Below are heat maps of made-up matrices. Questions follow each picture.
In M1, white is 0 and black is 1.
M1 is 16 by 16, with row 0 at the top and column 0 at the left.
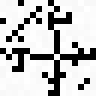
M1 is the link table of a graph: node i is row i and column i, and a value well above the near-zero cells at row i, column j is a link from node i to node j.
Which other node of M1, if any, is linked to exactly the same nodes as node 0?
node 4
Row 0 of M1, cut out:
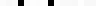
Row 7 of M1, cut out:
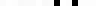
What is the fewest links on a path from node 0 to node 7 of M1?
3
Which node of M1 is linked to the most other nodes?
node 9
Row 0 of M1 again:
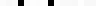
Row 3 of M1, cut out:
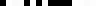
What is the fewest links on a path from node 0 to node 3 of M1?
1
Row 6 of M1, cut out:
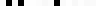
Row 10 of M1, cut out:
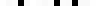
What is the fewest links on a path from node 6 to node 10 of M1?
2
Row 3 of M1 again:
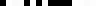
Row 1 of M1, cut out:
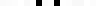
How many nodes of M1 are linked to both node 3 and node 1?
2
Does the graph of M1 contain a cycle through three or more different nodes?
yes
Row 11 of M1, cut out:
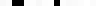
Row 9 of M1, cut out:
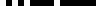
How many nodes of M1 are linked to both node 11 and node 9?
1
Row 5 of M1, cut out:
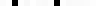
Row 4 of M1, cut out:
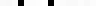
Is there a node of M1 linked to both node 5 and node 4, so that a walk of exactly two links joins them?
no
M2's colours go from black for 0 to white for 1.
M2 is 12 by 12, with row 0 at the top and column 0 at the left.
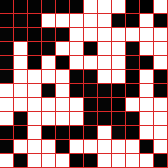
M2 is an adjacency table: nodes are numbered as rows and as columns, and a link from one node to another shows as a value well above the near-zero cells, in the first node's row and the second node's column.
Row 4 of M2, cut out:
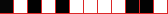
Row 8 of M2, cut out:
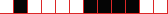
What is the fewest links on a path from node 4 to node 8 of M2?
1
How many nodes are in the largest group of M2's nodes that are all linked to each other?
5
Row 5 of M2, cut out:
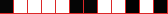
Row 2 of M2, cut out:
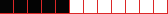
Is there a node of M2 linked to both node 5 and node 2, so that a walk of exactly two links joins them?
yes
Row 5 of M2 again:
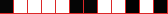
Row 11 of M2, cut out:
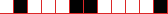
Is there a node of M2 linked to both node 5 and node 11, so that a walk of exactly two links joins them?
yes
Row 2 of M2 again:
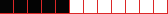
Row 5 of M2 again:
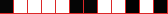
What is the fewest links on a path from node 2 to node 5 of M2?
1
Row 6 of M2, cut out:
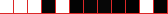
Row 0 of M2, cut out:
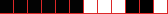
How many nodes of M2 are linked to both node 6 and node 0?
0
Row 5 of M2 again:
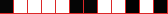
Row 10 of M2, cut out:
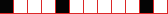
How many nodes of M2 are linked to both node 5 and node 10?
5
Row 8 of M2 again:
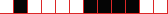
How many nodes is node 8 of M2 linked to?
7
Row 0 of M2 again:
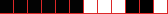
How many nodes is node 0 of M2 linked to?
4
